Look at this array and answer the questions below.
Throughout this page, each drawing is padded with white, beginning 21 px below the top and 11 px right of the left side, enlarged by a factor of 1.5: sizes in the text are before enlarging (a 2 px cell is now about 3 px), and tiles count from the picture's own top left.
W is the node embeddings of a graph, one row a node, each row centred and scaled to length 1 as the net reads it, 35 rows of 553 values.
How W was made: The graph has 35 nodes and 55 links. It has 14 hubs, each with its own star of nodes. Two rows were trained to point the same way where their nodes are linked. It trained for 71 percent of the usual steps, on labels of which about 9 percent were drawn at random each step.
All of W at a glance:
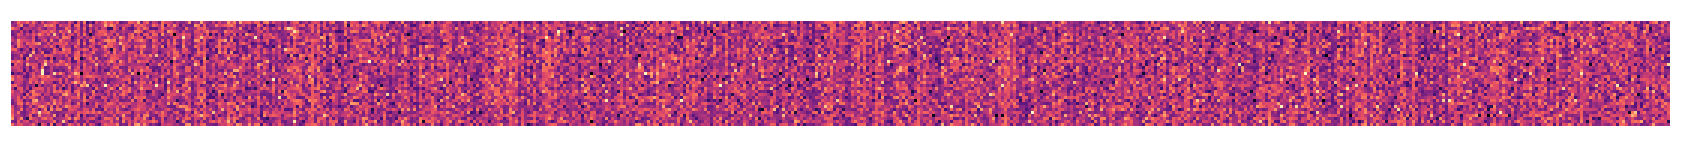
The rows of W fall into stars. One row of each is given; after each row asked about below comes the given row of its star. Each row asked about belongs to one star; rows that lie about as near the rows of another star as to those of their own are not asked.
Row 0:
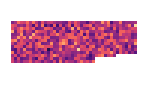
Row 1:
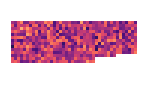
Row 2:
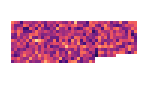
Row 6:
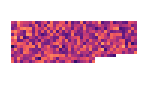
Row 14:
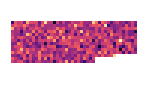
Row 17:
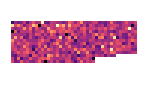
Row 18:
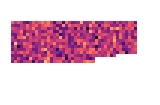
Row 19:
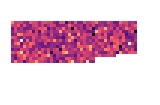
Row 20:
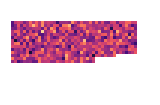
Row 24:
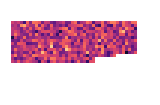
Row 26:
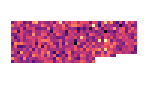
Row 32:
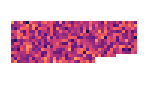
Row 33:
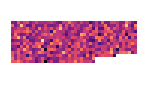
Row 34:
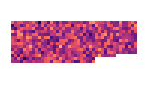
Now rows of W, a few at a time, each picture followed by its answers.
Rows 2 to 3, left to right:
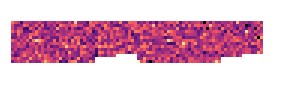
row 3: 1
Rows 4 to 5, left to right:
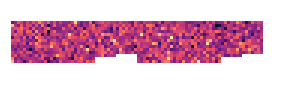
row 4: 0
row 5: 17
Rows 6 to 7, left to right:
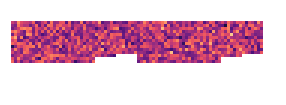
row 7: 14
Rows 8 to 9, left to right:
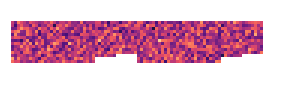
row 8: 33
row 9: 24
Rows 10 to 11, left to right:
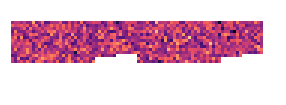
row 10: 17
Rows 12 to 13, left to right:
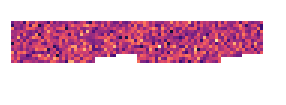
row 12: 26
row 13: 6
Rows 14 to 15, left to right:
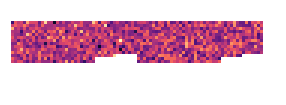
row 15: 26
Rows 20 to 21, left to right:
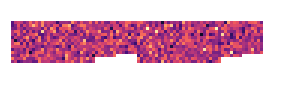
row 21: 24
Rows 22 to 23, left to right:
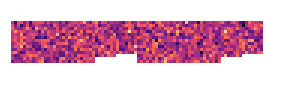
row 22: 14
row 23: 19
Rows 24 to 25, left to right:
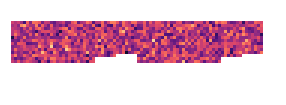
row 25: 20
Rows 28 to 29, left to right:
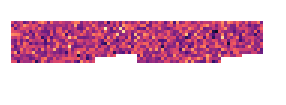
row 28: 32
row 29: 34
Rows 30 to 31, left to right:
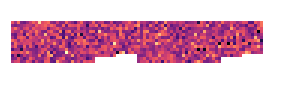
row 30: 18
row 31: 2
